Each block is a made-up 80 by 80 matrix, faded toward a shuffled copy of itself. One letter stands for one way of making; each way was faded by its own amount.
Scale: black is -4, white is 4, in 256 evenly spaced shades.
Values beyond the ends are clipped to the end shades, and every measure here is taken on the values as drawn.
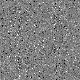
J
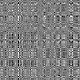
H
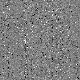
J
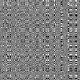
H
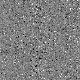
J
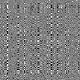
H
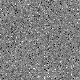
J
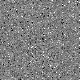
J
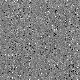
J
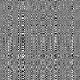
H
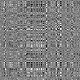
H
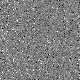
J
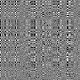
H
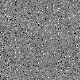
J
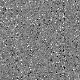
J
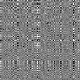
H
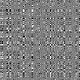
H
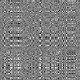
H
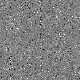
J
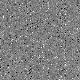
J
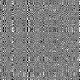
H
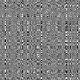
H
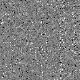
J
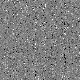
J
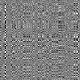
H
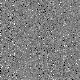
J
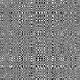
H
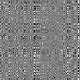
H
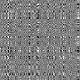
H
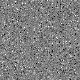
J
